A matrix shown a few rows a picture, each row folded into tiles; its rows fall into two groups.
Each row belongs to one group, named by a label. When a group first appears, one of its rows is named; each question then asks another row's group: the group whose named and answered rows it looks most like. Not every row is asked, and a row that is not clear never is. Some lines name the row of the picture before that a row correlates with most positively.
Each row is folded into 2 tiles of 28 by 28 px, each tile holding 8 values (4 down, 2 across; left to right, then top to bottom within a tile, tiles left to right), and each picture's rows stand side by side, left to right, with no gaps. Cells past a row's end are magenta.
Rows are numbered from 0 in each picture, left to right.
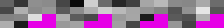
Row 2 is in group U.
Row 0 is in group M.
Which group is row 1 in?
U
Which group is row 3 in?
M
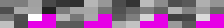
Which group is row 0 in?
M
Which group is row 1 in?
U
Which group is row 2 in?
M
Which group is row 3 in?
M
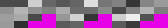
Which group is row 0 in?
U
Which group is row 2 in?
U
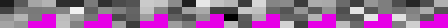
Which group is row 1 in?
U
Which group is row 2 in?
M
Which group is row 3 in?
M
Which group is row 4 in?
M
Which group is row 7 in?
U
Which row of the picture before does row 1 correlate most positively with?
0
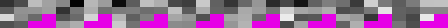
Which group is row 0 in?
U
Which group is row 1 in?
M
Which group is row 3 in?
U
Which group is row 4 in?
U
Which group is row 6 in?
U
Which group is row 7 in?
M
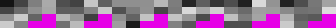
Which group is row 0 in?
U
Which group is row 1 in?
U
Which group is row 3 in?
U
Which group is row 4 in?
U
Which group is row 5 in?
U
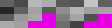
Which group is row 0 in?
M
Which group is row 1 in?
U
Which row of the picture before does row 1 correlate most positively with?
3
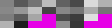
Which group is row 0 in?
M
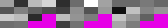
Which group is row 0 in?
U
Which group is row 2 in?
U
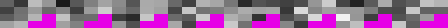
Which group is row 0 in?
M
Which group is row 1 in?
U
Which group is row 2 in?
M
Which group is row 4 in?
U
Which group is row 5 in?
M
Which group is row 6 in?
U
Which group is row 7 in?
M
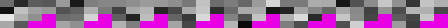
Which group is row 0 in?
U
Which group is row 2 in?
M
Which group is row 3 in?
M
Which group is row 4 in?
M
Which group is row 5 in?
U
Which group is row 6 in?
U
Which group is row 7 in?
M
